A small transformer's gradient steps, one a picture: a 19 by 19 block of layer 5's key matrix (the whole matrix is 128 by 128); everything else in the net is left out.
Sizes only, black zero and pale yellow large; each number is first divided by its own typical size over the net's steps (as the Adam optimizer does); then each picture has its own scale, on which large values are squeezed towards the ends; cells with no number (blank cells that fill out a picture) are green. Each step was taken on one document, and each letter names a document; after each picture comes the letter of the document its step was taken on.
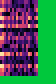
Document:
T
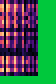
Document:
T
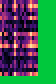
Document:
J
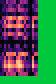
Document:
T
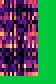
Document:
J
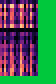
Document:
T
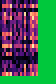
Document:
J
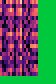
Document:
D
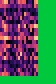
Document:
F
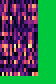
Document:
J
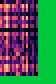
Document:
T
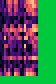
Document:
F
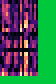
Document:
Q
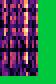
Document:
Q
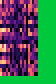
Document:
D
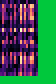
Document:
Q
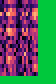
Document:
D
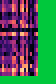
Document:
T
